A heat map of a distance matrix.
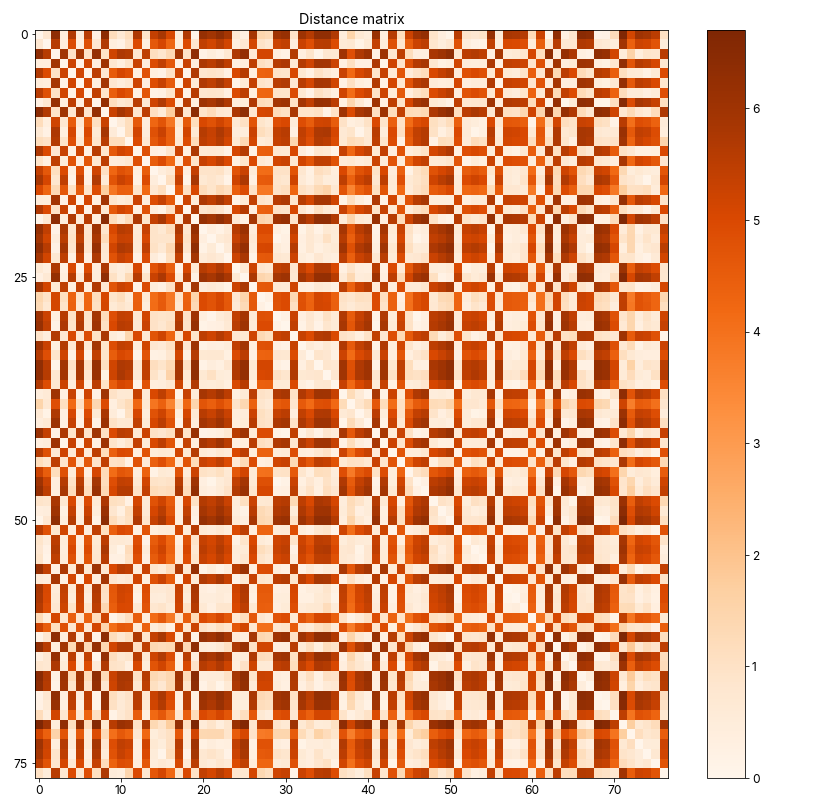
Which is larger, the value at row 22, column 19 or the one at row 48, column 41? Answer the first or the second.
the first
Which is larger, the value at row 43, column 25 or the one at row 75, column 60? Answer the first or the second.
the first
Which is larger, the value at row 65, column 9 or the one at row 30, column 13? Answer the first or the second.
the second
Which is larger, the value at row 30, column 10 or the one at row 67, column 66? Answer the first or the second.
the first
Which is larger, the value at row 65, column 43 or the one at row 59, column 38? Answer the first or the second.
the first
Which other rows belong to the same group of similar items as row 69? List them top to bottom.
0, 1, 3, 5, 7, 9, 10, 11, 13, 17, 19, 24, 25, 27, 28, 31, 37, 38, 39, 40, 42, 44, 48, 49, 50, 52, 53, 54, 56, 60, 62, 64, 65, 68, 70, 76
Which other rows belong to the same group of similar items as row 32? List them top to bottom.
2, 4, 6, 8, 12, 14, 15, 16, 18, 20, 21, 22, 23, 26, 29, 30, 33, 34, 35, 36, 41, 43, 45, 46, 47, 51, 55, 57, 58, 59, 61, 63, 66, 67, 71, 72, 73, 74, 75
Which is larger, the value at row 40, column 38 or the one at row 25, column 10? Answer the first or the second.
the first
